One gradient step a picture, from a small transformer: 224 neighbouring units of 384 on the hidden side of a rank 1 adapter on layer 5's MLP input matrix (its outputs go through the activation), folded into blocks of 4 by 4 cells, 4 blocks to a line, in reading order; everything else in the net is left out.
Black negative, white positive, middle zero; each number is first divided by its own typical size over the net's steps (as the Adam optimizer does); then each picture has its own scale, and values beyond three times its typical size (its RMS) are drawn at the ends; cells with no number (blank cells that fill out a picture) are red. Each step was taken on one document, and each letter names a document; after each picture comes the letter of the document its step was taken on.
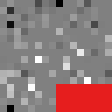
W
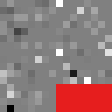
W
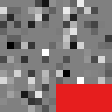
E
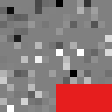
W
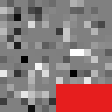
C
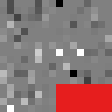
W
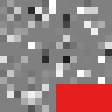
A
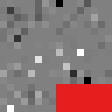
W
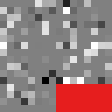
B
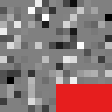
E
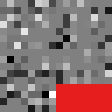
C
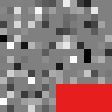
E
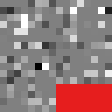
C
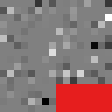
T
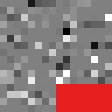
T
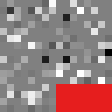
A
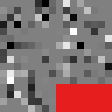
E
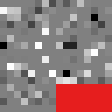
B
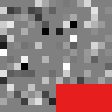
B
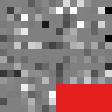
C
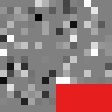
B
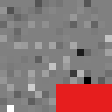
W
